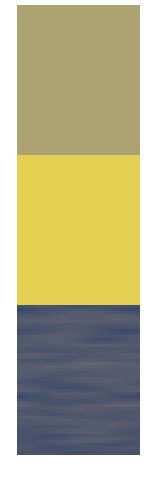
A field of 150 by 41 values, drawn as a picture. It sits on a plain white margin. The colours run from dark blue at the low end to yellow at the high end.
It is made of 3 by 1 panels. Panel 1,1: high, flat. Panel 2,1: very high, flat. Panel 3,1: low, streaked across, faint in contrast.
